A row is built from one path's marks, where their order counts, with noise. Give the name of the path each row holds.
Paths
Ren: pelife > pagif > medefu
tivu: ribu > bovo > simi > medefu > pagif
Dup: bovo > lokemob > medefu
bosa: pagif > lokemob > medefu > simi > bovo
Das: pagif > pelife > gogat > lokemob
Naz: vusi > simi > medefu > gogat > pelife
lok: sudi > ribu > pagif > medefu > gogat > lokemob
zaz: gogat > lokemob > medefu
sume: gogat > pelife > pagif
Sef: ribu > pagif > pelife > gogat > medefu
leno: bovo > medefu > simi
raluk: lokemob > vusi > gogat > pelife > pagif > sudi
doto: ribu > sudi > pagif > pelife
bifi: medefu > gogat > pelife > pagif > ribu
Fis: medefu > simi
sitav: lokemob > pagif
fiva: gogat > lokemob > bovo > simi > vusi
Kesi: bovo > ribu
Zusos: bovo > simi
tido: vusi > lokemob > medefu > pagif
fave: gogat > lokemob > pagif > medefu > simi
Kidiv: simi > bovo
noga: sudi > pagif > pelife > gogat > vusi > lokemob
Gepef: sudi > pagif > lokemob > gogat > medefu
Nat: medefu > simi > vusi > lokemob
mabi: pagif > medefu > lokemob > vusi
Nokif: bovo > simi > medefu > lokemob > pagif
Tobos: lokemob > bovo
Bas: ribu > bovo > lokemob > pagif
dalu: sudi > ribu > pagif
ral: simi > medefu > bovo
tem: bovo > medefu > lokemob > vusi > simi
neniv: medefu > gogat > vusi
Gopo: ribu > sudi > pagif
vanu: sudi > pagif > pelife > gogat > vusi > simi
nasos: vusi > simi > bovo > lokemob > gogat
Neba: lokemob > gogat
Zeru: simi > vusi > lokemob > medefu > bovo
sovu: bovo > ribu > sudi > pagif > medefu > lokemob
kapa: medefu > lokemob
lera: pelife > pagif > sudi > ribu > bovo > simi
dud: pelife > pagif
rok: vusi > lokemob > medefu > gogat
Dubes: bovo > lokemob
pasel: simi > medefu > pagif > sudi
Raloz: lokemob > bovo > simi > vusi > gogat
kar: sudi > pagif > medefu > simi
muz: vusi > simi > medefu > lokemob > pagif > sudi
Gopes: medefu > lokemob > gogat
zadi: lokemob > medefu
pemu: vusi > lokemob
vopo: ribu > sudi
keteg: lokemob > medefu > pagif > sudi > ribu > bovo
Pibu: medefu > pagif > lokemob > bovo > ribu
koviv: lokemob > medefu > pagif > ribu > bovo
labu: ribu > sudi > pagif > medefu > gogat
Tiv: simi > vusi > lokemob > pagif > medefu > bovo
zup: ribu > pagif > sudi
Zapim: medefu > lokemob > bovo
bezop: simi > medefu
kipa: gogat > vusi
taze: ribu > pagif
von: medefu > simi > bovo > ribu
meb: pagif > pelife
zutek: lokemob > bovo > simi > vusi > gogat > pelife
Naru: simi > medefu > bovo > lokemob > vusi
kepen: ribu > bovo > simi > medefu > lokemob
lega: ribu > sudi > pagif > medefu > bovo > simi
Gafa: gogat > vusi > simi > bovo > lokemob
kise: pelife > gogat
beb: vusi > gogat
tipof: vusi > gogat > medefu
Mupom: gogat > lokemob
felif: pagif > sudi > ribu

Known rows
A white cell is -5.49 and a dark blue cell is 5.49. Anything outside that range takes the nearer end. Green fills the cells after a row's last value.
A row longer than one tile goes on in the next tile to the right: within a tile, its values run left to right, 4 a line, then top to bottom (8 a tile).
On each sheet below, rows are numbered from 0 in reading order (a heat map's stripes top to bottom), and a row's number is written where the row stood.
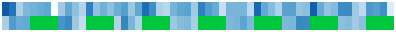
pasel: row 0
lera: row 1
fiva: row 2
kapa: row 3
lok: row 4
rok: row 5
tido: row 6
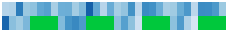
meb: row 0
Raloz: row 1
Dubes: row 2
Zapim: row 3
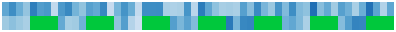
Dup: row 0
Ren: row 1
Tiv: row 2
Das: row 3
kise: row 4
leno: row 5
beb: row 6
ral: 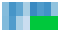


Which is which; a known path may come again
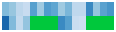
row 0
bifi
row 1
von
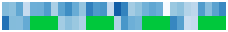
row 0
sume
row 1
Dup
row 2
muz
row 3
Kesi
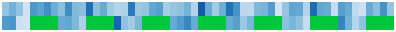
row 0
koviv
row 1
leno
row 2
meb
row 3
nasos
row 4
Gopo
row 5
kepen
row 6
taze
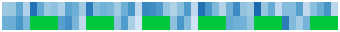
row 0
Mupom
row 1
Zusos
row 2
Zapim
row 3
Gafa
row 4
fave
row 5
dud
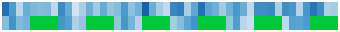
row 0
vopo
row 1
felif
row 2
tem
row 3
tipof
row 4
Tiv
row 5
neniv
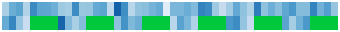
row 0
Kidiv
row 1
doto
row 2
zup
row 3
pemu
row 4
lera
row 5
Sef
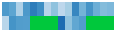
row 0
kipa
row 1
Naz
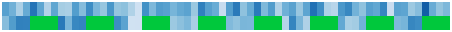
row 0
beb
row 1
kise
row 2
Pibu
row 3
kapa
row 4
bezop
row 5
fiva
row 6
Ren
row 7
rok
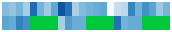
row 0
Neba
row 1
pasel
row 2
zutek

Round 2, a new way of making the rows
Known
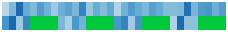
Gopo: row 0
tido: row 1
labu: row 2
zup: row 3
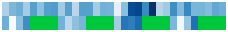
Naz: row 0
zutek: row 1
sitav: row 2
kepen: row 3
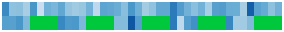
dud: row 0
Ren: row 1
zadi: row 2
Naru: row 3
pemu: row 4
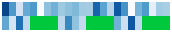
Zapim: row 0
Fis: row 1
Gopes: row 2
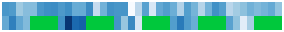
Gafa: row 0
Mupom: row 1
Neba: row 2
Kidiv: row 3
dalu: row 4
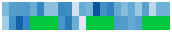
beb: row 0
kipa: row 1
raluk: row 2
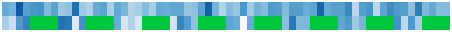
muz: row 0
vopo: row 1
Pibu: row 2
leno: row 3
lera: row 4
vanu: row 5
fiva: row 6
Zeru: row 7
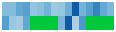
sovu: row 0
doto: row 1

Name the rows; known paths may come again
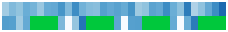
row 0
lok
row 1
kepen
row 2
ral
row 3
bezop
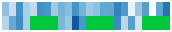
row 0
bosa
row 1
zadi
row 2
Tobos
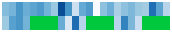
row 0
taze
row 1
Zapim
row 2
Fis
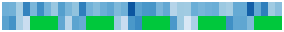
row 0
Nat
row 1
rok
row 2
muz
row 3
dalu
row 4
Tiv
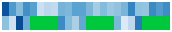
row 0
kapa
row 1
sovu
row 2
tivu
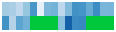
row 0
sume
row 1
fave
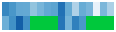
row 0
Dup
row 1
mabi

